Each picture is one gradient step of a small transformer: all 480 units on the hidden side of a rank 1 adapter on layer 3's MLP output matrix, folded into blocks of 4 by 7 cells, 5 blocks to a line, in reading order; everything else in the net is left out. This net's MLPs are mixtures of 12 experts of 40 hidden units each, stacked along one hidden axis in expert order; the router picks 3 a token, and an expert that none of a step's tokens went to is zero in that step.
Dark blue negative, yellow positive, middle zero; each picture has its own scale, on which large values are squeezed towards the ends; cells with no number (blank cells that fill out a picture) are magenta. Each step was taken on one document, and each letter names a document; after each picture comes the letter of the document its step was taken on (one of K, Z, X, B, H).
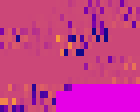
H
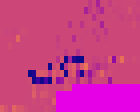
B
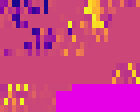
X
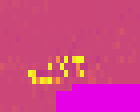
B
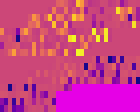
H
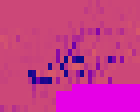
B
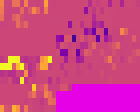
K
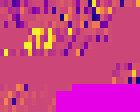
X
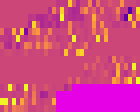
H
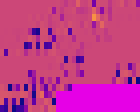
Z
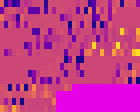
X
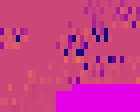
H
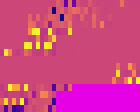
Z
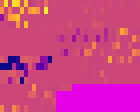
K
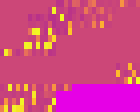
Z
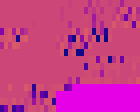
H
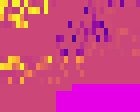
K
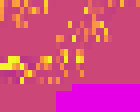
K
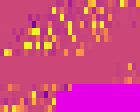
Z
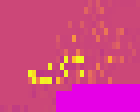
B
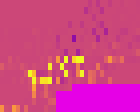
B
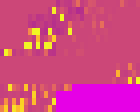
Z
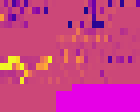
K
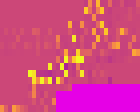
B
